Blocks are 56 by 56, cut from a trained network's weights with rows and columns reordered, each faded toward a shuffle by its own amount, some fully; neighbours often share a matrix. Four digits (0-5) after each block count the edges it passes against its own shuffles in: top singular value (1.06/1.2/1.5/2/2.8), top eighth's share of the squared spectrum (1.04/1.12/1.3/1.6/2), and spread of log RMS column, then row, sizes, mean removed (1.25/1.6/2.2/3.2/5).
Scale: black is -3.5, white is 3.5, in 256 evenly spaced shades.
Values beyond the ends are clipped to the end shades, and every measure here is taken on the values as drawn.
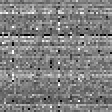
4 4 2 2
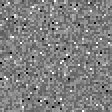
0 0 0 0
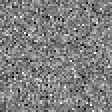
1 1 0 0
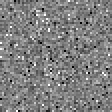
0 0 0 0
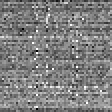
4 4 1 2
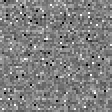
1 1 0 0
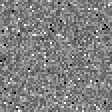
0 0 0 0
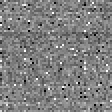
2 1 1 0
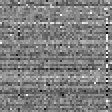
4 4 2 2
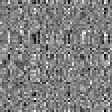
4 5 3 2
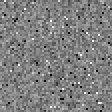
0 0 0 0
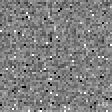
1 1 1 0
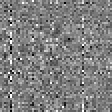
3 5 3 2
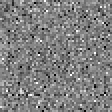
2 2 0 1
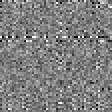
4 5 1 3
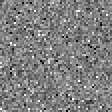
0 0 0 0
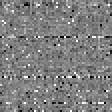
3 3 0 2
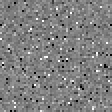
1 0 0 0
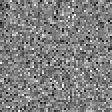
2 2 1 0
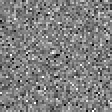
2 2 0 0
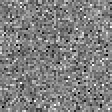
2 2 0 0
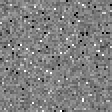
1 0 0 0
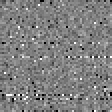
2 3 0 2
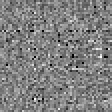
3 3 1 2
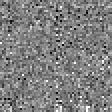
2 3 2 1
